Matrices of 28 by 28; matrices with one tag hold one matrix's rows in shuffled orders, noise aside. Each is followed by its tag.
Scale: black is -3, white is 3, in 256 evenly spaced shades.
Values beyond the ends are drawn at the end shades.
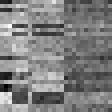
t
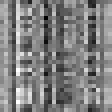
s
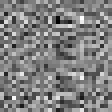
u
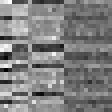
t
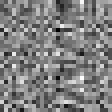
u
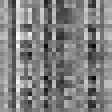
s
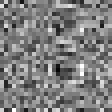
u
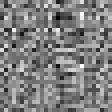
u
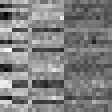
t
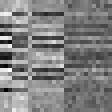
t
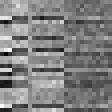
t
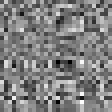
u
